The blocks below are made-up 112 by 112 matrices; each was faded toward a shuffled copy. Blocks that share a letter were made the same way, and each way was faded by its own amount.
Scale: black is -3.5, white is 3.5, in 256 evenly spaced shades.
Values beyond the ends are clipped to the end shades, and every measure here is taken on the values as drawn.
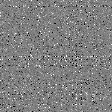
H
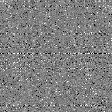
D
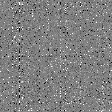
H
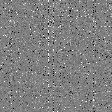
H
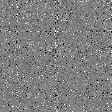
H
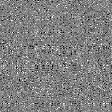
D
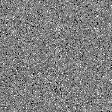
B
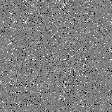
H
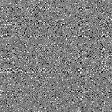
D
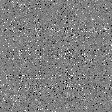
H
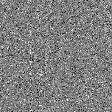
B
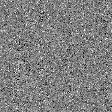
B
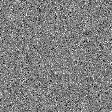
B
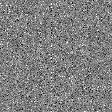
B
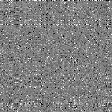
D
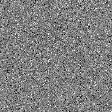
B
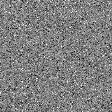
B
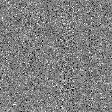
B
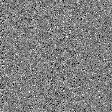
B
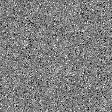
B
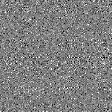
D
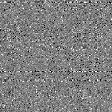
D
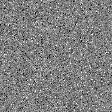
B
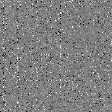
H
